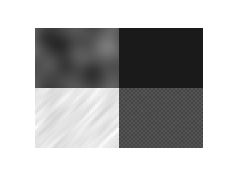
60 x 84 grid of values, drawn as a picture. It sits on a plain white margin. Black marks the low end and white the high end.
It is made of 2 by 2 panels. Panel 1,1: low, smooth. Panel 1,2: very low, flat. Panel 2,1: very high, slanting up to the right, faint in contrast. Panel 2,2: low, checkered, faint in contrast.
